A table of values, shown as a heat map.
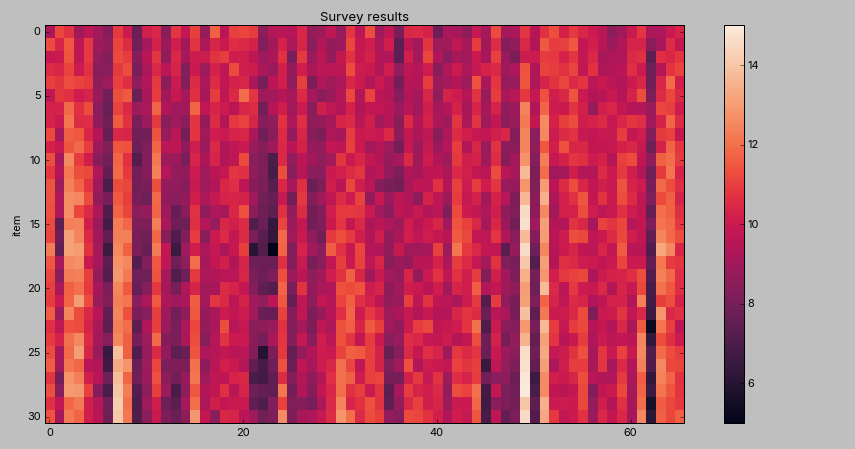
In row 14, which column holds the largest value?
49
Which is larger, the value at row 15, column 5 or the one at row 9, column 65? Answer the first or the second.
the second
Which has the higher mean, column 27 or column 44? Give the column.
44
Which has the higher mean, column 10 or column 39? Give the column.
39
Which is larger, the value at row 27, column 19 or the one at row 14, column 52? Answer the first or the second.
the first
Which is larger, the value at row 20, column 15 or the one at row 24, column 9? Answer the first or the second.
the first
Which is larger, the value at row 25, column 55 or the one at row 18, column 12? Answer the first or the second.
the first
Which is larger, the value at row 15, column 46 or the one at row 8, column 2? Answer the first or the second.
the second
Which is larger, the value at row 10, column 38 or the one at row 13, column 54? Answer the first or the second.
the second
